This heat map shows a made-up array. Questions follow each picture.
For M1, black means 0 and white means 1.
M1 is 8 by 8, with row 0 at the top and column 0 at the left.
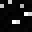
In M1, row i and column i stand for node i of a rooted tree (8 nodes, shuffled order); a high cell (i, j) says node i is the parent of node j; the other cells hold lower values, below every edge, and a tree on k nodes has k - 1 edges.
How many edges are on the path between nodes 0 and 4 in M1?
3
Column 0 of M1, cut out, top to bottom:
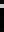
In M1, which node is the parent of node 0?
1
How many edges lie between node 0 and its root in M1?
1
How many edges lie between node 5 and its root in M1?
1
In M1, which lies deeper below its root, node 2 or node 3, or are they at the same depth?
the same depth
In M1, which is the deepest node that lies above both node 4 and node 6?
5
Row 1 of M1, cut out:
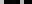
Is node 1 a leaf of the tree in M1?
no
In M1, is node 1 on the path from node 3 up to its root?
yes
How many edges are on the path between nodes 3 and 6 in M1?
1
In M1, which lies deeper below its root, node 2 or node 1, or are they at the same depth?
node 2
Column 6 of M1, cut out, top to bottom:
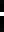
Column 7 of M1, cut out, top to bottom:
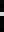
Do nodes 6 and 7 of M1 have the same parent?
yes
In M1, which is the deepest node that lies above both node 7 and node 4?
5
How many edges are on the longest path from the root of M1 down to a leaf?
3
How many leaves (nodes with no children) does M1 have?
4
